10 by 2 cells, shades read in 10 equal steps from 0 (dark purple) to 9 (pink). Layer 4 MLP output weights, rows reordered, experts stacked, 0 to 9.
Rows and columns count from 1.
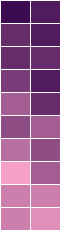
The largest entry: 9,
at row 8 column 1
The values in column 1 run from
0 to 9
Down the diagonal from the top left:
0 1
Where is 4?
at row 6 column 1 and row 7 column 2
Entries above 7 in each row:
0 0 0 0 0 0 0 1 0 1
